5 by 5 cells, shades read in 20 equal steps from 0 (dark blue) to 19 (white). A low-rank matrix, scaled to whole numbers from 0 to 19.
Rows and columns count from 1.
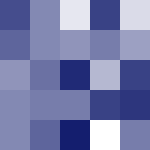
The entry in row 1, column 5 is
16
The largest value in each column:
10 9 17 19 16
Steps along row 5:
down down up down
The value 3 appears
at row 1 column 4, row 3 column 5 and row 4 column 4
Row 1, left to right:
4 9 17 3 16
